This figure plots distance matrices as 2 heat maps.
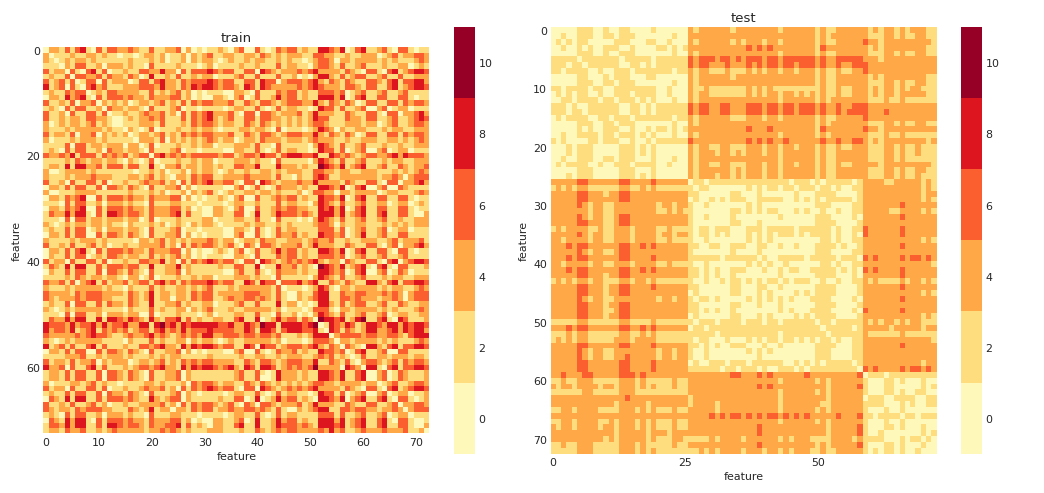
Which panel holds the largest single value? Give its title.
train
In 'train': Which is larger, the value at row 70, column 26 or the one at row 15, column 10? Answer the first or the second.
the second
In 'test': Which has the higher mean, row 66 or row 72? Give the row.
66
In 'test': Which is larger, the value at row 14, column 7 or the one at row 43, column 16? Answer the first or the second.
the second
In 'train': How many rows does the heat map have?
73
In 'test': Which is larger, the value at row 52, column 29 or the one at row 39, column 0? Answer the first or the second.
the second
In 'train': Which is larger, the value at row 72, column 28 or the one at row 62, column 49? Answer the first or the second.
the second
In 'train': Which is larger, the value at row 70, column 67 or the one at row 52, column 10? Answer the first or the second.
the first
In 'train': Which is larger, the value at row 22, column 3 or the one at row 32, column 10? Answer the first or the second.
the second
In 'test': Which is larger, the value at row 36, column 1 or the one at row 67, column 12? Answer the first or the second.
the first
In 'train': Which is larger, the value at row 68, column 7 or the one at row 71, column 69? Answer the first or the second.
the first
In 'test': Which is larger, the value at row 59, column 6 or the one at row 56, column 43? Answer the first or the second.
the first
